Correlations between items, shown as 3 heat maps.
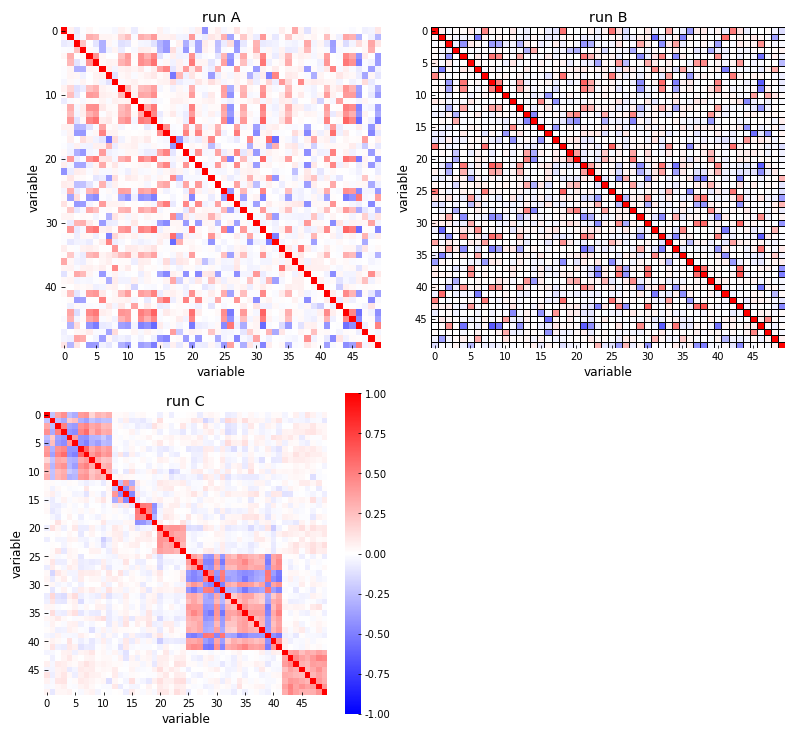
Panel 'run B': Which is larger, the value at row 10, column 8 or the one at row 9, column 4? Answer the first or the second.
the second
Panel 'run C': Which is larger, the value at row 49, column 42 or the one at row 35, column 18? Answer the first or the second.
the first
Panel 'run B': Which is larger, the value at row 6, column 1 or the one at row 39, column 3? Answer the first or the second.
the second
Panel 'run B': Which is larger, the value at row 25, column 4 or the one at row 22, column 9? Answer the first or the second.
the second
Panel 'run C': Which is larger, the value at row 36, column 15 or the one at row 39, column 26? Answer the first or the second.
the first
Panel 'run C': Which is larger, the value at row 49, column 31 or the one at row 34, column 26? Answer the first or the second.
the second
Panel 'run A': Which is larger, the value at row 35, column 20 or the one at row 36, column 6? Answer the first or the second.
the first
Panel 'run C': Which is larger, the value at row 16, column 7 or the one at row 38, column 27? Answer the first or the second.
the second
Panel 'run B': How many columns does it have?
50
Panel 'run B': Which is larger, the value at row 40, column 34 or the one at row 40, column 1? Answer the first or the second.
the second
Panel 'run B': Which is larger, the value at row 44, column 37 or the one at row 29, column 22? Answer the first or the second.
the first
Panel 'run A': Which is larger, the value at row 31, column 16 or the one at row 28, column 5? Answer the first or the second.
the second
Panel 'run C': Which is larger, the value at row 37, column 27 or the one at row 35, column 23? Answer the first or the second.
the first
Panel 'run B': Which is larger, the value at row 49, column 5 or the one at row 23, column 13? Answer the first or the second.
the second
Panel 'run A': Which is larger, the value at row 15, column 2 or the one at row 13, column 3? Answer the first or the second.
the second
